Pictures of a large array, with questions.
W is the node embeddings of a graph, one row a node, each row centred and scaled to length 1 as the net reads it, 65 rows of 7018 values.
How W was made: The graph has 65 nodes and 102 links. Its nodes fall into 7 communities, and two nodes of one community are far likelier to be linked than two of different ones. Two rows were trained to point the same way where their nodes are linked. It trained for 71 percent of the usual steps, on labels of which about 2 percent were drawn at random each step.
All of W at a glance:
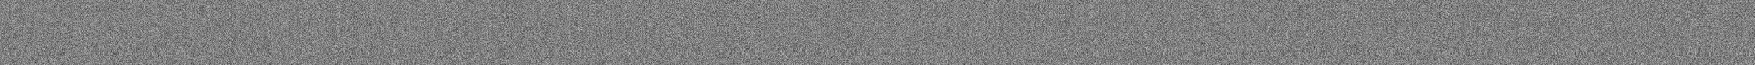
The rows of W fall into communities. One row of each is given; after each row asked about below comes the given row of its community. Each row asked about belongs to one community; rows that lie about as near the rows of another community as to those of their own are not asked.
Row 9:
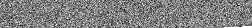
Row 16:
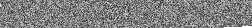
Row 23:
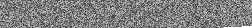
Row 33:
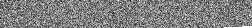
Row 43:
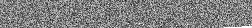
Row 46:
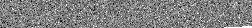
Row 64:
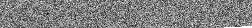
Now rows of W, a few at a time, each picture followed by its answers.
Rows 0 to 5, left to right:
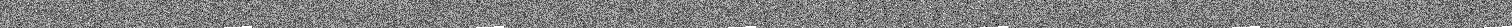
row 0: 64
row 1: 64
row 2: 16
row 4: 46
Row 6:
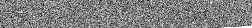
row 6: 43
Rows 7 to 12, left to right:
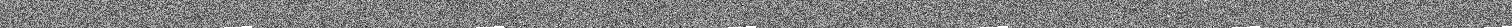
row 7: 43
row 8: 33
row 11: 43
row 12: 9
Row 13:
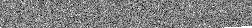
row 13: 46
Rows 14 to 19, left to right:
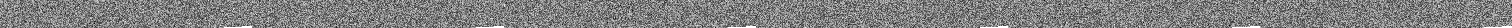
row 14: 43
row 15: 43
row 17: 9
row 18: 46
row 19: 23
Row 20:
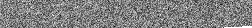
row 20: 33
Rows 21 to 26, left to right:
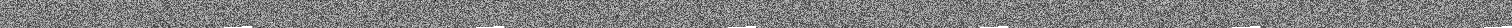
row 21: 16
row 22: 23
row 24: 33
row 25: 23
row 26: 46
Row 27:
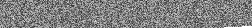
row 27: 46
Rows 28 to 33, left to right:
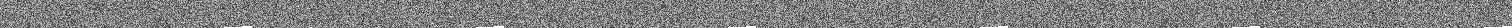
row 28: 16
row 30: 9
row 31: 9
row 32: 16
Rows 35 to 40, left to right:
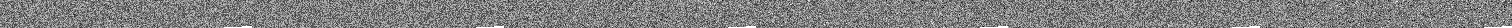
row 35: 16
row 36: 9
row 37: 33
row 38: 33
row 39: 23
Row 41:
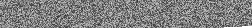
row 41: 64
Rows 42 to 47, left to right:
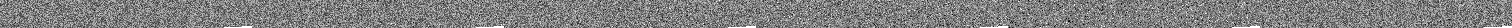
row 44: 33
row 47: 9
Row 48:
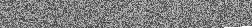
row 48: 33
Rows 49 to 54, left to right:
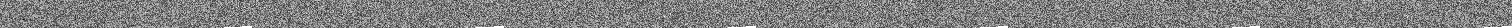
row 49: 64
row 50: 43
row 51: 43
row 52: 64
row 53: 64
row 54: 64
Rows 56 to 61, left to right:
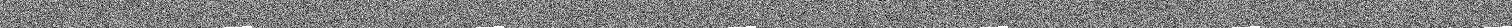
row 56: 23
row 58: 16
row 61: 33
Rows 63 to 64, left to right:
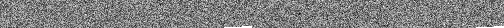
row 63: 64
